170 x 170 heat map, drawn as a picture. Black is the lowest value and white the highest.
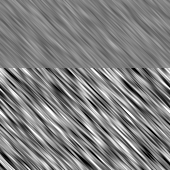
Average level on the scale: 50%. Seam: horizontal, 40% of the way down, the top part calmer. Grain: diagonal, down to the right. Odd rows or columns: none.
